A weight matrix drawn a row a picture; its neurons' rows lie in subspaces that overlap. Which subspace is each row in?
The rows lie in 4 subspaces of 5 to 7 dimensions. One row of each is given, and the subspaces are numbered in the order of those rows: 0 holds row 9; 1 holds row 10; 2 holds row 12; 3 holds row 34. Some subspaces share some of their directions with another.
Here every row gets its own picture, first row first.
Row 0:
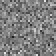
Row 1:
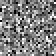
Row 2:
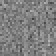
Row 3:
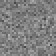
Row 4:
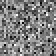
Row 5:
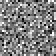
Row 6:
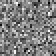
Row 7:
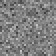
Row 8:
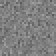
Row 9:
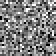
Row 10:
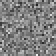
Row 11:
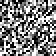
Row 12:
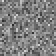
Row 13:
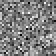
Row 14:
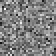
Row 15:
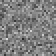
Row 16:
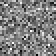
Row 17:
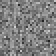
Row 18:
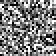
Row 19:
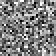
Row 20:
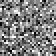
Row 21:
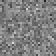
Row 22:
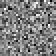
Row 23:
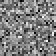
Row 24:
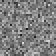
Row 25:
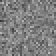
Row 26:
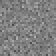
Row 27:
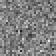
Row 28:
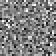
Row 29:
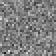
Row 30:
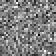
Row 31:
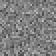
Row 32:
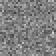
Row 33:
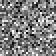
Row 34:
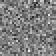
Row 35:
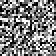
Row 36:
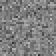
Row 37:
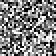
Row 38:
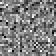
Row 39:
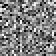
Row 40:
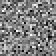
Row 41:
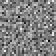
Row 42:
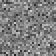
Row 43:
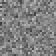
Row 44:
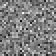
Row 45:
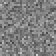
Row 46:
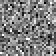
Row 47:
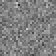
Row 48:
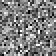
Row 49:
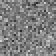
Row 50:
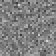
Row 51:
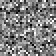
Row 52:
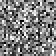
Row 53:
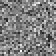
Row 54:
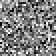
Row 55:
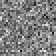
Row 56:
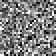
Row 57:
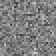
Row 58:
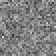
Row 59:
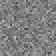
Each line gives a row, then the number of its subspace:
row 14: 1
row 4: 3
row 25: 1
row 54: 1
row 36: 1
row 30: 0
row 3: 0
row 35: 1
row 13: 3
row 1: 2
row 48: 3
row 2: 3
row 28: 0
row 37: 3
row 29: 3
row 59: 0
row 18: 3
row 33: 2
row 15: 2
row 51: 2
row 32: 1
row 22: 3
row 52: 3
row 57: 3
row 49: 0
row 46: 3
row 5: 1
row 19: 3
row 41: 1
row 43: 1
